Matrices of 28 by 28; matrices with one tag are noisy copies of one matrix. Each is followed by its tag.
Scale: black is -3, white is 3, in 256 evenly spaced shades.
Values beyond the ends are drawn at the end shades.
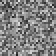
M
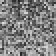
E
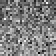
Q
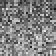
Q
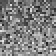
Q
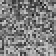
E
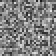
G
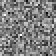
G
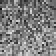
Q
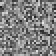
G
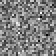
M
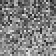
Q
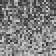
Q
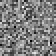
G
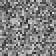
M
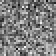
E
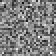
G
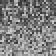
Q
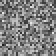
M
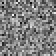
M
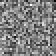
G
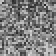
E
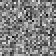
G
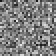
G
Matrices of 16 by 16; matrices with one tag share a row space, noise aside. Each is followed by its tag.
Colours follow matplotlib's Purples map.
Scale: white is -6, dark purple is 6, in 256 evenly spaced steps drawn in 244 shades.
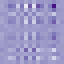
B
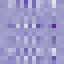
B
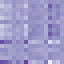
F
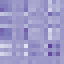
F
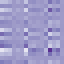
F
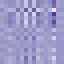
B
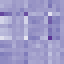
F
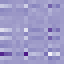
F
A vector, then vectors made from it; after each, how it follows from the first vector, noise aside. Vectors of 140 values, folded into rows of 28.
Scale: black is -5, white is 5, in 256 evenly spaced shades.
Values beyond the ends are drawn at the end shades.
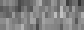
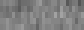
shrunk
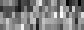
scaled up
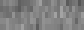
shrunk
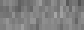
shrunk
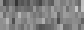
wrapped around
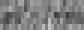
wrapped around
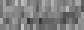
wrapped around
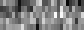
scaled up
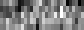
scaled up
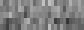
wrapped around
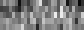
scaled up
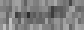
wrapped around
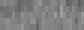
shrunk
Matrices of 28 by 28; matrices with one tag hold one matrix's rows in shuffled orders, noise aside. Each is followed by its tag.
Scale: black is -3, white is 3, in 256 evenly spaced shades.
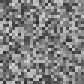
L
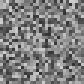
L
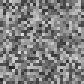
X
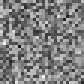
L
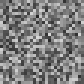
L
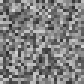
L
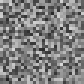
L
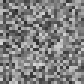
L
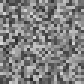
L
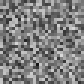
L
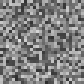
X
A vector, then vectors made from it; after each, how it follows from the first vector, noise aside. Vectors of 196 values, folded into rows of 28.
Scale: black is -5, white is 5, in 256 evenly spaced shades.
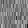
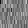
reversed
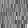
negated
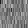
reversed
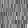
negated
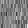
negated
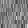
negated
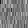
reversed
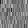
reversed
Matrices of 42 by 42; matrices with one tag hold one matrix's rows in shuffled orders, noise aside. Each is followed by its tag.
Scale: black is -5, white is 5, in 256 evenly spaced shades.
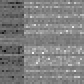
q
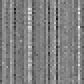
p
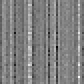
p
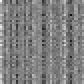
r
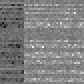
q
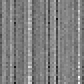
p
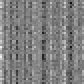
r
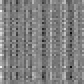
r
